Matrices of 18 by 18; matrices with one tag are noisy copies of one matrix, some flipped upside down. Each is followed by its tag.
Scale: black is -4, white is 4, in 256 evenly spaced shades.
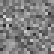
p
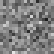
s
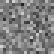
s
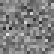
p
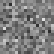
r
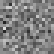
r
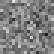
s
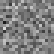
r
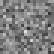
p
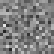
r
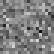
p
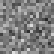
s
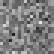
s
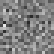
r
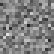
p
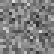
s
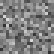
p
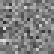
r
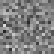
r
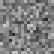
s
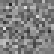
r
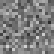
r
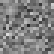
p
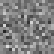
r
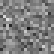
p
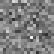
s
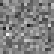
p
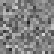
r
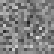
r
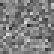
p
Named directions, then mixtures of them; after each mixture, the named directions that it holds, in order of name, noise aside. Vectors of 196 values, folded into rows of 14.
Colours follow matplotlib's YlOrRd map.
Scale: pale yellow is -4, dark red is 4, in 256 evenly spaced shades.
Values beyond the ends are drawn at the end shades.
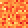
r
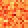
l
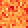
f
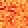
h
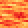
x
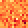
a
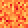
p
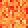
a, f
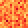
a, p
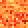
a, x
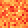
a, f, l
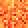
a, l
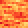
x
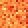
f, r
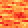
x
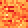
f, h, x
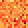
a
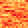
h, l, x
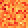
p, r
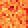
f, r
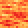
x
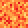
p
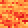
a, x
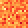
r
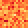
l
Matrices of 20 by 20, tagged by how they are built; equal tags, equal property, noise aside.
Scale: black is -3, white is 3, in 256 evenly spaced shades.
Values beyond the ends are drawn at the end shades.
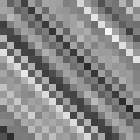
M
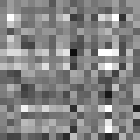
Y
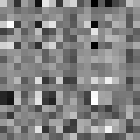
Y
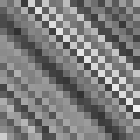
M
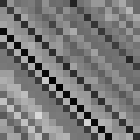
M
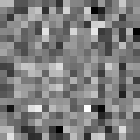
Y
